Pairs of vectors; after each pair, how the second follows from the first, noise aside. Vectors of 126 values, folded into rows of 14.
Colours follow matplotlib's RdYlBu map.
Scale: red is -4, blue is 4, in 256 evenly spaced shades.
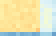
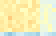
shrunk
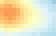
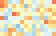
shuffled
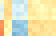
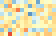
shuffled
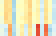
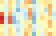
wrapped around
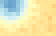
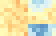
wrapped around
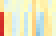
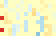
partly zeroed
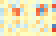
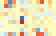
wrapped around
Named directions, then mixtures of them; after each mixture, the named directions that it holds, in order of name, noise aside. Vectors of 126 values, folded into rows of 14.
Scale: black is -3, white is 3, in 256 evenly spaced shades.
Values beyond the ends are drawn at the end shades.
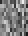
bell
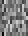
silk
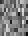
bell, silk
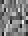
bell, silk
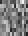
bell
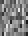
bell, silk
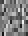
bell, silk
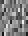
bell, silk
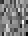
bell, silk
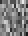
bell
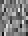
bell, silk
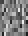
bell, silk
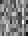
bell, silk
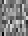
silk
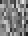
bell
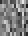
bell
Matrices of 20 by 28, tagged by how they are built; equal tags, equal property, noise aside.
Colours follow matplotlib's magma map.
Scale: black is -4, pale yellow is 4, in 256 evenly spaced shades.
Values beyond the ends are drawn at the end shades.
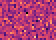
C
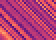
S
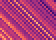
S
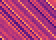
S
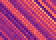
S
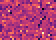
C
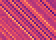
S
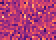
C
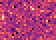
C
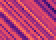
S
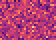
C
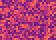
C
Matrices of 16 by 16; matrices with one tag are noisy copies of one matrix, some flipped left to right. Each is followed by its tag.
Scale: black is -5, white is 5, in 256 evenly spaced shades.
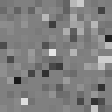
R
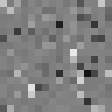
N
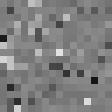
R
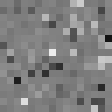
R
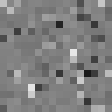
N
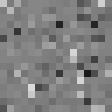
N
